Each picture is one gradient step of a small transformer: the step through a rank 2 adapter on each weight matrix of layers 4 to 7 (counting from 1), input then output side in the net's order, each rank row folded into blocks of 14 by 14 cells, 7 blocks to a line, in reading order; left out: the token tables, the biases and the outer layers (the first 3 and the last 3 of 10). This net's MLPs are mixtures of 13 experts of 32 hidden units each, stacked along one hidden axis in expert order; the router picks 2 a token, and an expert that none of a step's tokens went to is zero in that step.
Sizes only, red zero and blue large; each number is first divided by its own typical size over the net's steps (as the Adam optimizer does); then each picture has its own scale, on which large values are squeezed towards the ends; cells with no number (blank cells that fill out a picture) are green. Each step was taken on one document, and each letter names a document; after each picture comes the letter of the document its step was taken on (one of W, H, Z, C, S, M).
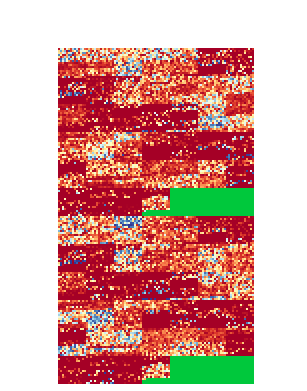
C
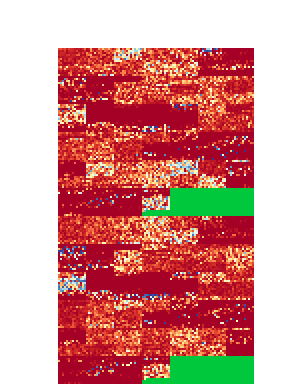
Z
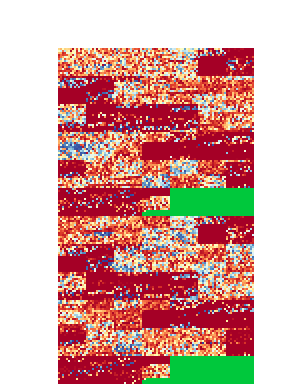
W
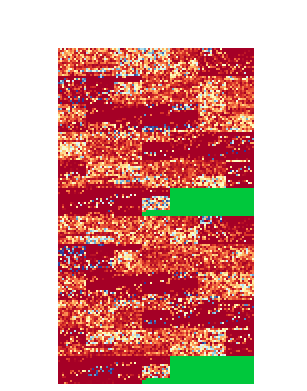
Z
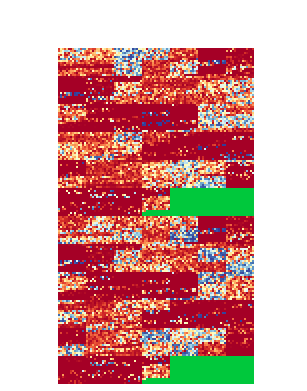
C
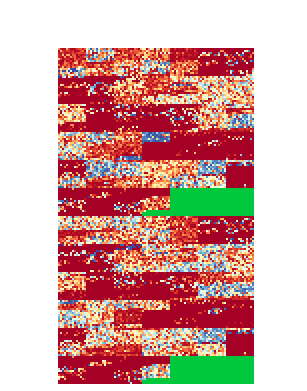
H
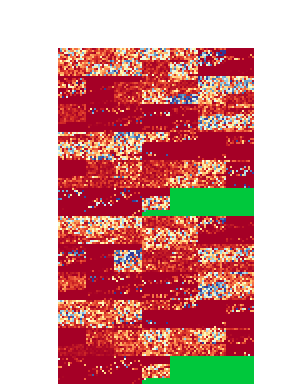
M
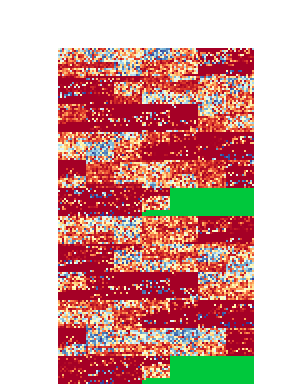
C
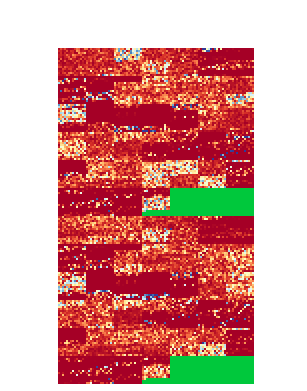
Z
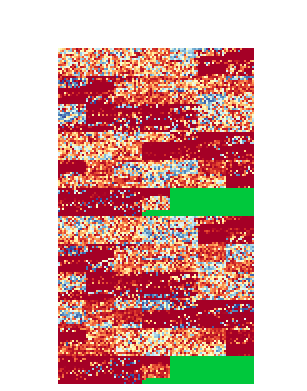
W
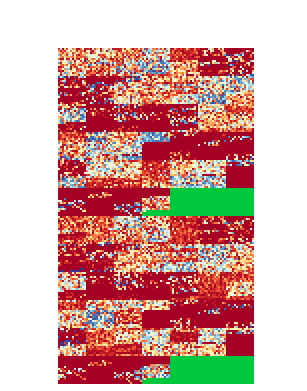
H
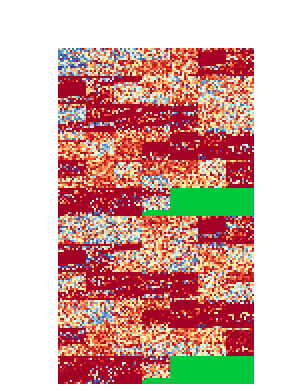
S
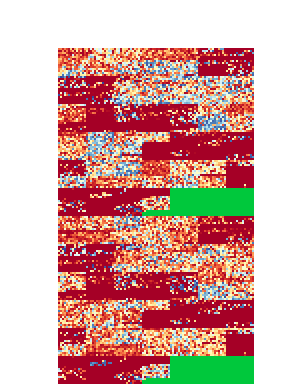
H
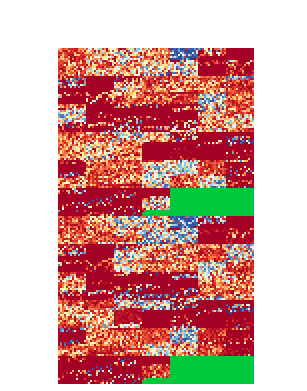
W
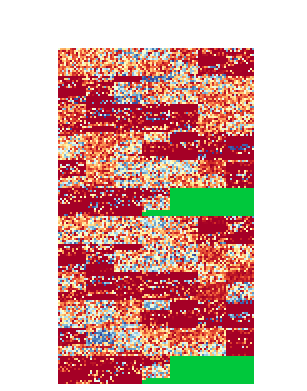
S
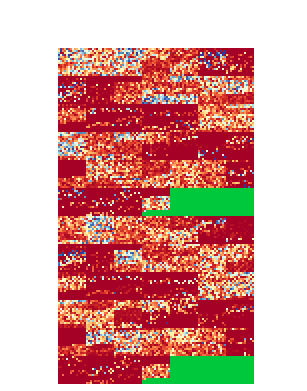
M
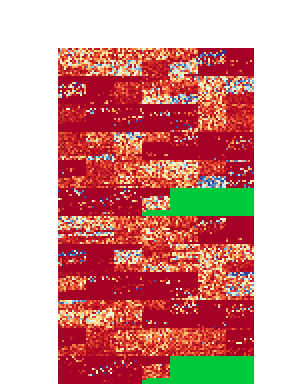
M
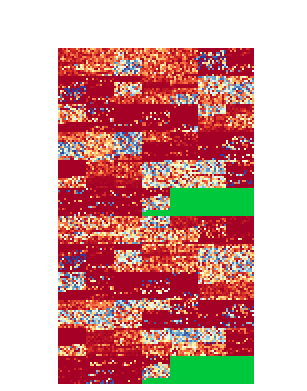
C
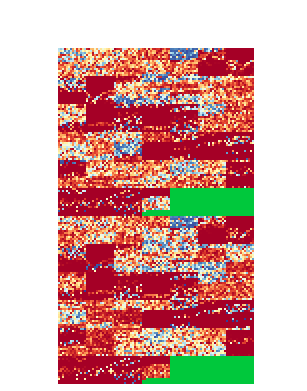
W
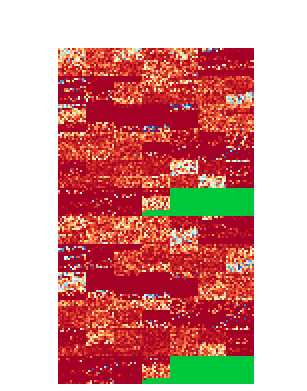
Z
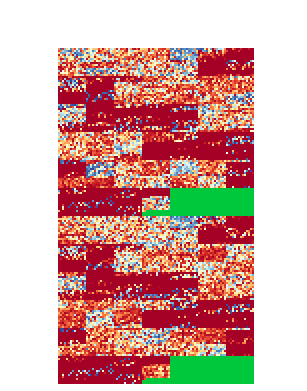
W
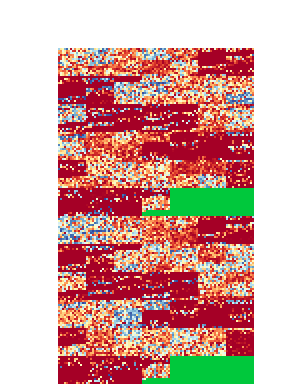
S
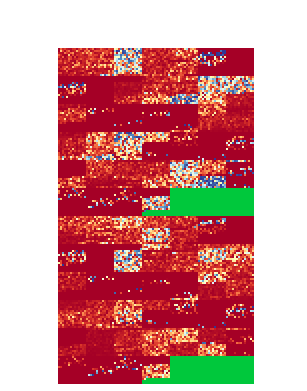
M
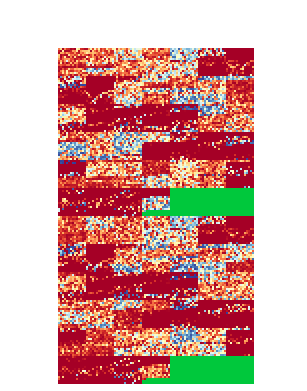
W
